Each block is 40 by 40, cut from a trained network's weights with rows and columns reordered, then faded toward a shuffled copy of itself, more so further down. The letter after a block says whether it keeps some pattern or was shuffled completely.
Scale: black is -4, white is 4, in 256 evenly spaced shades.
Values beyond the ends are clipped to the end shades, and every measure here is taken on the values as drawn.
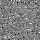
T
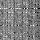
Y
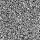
T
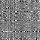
Y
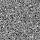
T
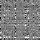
Y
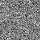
T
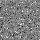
T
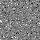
T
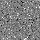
T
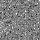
T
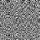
Y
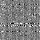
Y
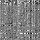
Y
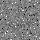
T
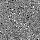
T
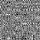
Y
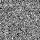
T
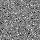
T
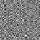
Y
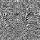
Y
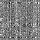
Y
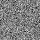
T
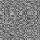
Y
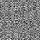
Y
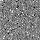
T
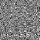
Y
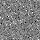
T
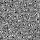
T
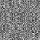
Y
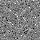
T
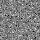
T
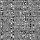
Y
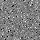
T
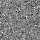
T
